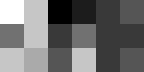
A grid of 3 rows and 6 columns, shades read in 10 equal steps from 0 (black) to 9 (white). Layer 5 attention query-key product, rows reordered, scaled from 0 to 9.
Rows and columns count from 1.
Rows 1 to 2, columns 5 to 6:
2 3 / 2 2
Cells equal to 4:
2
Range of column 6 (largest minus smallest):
1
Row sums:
22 21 28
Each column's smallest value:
4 6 0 1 2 2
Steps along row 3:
down down up down up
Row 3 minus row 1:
-2 -1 3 6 0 0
